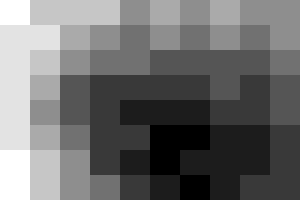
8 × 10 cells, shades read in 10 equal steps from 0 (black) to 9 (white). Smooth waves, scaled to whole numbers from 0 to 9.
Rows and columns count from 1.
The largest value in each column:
9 8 7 7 5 6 5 6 5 5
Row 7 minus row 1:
0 0 -2 -5 -4 -6 -4 -5 -4 -3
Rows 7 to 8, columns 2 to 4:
7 5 2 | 7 5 4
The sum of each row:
62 54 44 33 28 26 29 33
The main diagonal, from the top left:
9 8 5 2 1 0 1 1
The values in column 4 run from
2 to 7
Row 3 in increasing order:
3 3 3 3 4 4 4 5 7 8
